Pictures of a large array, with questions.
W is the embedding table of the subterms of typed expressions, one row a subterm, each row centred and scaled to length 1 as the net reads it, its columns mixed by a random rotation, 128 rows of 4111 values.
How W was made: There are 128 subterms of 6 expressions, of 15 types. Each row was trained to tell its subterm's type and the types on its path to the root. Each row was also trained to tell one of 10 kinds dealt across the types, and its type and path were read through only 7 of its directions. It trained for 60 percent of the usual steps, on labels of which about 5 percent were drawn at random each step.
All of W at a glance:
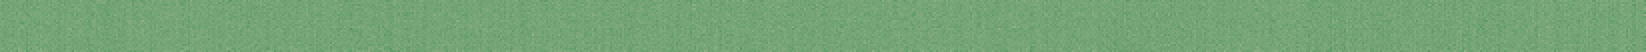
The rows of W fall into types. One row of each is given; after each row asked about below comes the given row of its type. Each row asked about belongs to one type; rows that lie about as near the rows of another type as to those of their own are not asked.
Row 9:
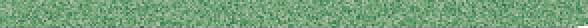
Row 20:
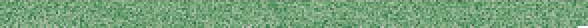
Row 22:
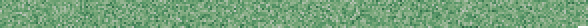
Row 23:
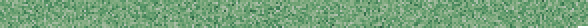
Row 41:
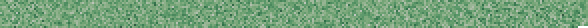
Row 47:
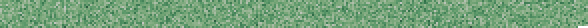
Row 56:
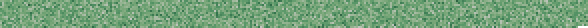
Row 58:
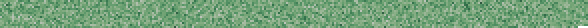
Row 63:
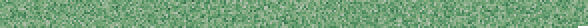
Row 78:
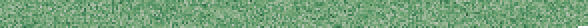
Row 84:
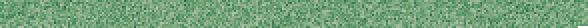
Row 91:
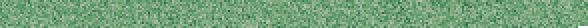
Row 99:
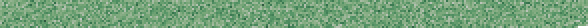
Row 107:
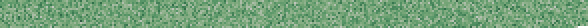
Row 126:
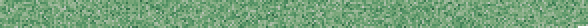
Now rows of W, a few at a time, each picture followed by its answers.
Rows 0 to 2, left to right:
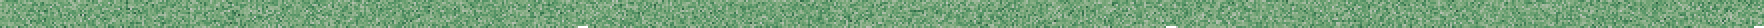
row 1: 47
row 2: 58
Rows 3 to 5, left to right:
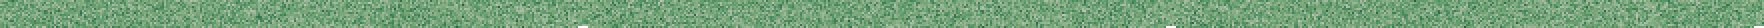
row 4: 78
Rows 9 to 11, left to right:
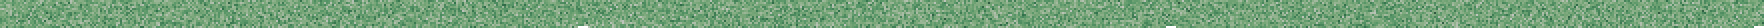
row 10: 20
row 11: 41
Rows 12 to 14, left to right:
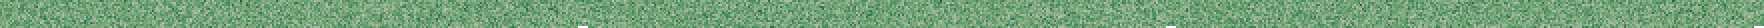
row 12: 58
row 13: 99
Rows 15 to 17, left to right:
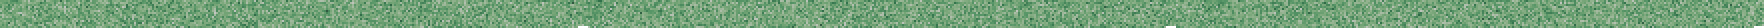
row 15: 47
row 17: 9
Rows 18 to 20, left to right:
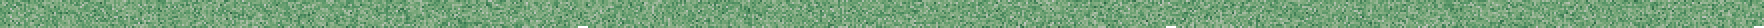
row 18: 107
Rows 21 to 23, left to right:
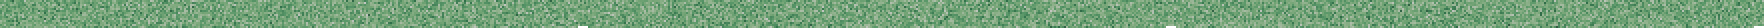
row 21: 99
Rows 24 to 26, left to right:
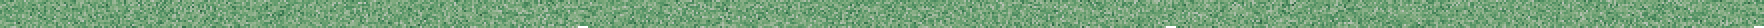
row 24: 99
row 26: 58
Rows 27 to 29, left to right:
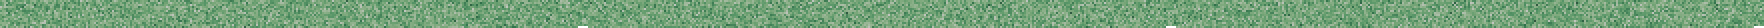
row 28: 41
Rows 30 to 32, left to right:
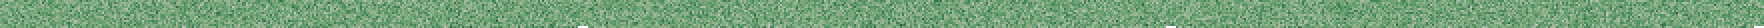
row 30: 22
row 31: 99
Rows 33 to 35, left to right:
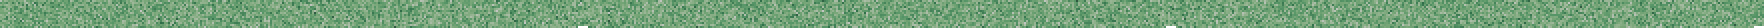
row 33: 9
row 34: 78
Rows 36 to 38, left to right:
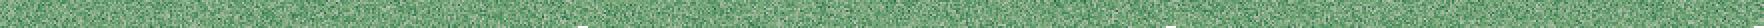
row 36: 9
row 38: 58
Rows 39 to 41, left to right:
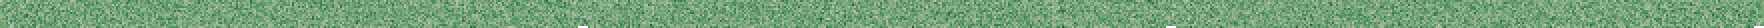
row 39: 9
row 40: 47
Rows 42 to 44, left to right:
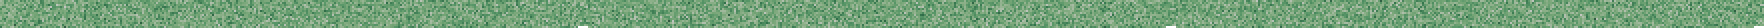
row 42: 9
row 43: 107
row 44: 58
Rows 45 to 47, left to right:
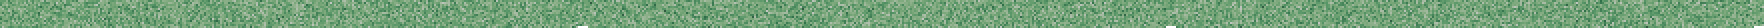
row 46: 41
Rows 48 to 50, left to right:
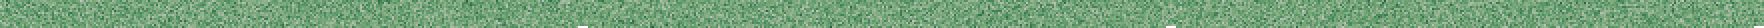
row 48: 99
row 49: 126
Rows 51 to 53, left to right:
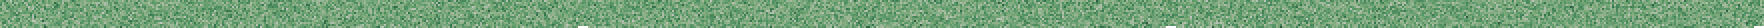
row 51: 20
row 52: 20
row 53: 20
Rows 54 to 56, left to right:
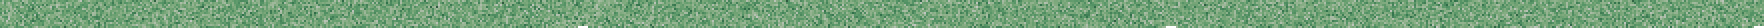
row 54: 9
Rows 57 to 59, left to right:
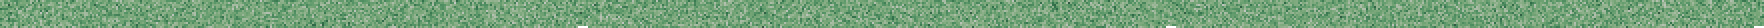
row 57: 56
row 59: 23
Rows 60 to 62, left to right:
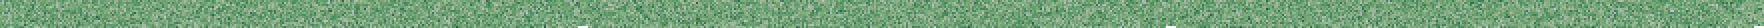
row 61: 23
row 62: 78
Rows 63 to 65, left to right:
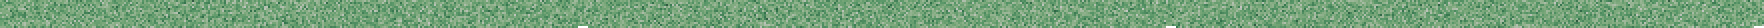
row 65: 126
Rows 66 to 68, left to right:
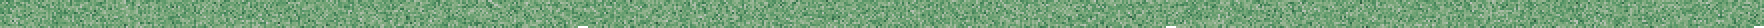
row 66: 107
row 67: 91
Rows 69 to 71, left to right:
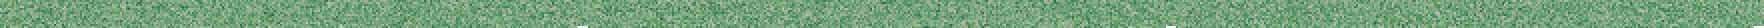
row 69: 126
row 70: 78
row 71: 63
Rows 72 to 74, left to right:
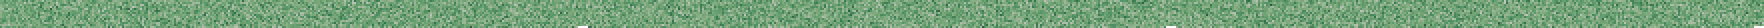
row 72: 47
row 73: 78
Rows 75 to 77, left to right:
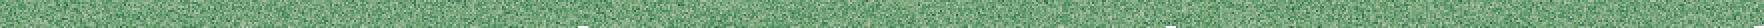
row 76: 56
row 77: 63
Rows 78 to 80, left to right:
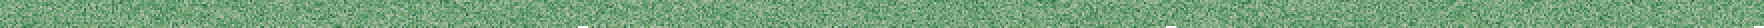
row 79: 20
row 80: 56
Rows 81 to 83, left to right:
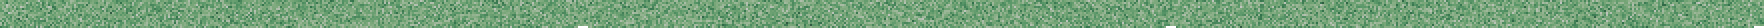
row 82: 41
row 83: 126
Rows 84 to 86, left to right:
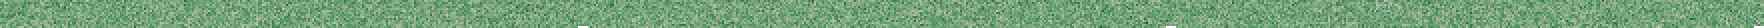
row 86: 58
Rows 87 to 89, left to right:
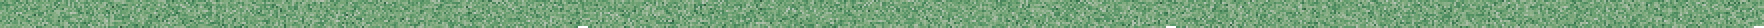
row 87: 41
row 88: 58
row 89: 126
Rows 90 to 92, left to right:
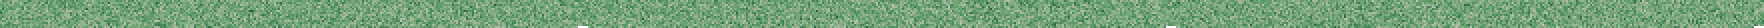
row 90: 23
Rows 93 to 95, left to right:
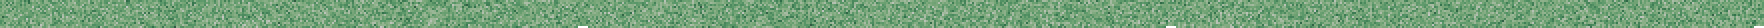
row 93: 91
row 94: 41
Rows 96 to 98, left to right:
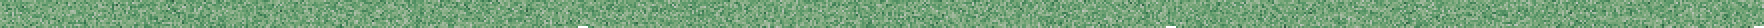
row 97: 99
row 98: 47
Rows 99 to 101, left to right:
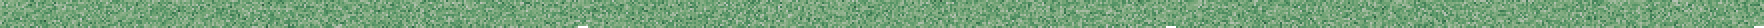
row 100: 99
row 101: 47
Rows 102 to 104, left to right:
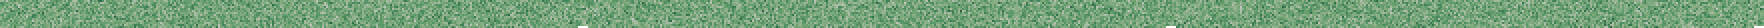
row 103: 63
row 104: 47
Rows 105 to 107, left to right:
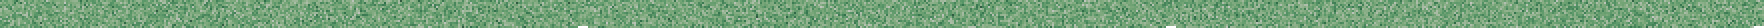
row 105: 22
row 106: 22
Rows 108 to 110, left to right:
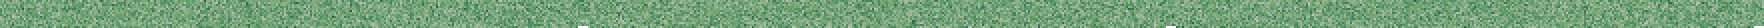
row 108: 58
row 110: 78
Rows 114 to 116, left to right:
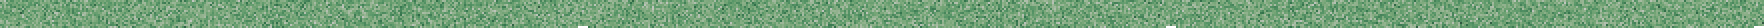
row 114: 99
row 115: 47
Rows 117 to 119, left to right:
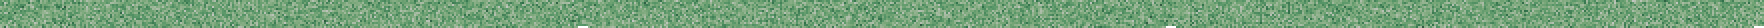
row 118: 20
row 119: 78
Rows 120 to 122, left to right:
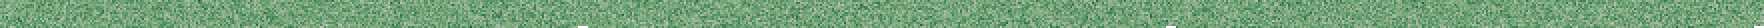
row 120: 9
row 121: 41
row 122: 78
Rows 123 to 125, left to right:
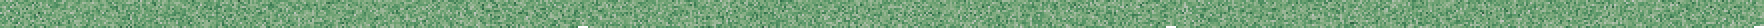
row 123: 41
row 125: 9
